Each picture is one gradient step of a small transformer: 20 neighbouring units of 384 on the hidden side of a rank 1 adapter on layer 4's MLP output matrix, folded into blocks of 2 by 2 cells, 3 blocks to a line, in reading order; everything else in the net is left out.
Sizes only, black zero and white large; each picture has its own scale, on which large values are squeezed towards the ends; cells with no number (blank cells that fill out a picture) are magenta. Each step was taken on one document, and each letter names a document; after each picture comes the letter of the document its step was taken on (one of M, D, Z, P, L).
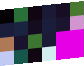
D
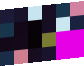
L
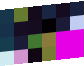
D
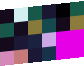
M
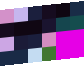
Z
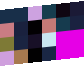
M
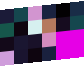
M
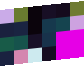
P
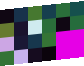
M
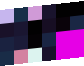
P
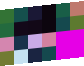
L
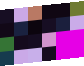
P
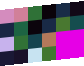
Z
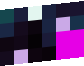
L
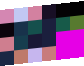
Z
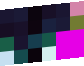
D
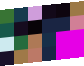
P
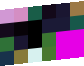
Z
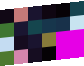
M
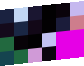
Z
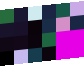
L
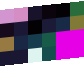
P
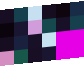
M
